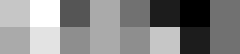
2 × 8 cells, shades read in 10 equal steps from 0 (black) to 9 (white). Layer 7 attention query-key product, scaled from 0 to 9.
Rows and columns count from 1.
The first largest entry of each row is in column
2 2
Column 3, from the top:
3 5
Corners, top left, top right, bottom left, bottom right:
7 4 6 4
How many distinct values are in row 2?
6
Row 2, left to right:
6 8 5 6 5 7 1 4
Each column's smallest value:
6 8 3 6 4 1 0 4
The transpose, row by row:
7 6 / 9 8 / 3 5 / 6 6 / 4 5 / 1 7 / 0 1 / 4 4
